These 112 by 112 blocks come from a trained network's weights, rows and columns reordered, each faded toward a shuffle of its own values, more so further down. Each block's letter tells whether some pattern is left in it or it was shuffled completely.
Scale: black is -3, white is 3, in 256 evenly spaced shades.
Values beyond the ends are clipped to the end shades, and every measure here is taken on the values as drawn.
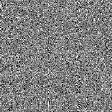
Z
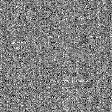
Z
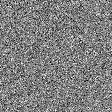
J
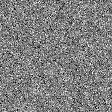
J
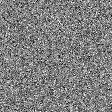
J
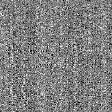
Z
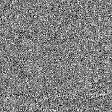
Z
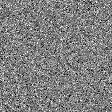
J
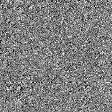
Z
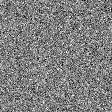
J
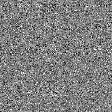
Z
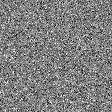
J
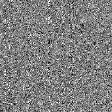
Z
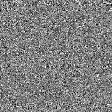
Z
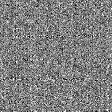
Z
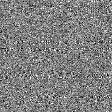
Z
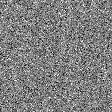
J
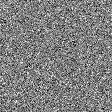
J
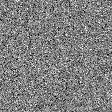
J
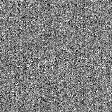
Z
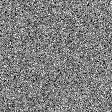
J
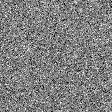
J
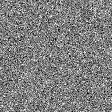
J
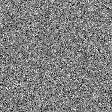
J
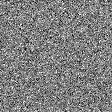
J
